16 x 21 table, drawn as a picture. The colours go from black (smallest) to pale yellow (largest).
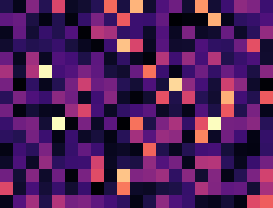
Grain: fine. Stripes: none. Seam: none. Slope: none. Histogram: skewed, a long tail of high values.
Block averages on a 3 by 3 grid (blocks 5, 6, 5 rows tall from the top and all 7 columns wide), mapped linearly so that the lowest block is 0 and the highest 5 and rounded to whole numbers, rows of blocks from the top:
0 4 3 | 4 3 5 | 2 3 3
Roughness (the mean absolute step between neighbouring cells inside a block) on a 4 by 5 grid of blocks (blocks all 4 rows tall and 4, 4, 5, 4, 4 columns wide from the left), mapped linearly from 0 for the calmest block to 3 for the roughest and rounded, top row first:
0 1 3 3 1 / 2 0 1 2 1 / 0 2 2 3 0 / 2 1 2 1 1
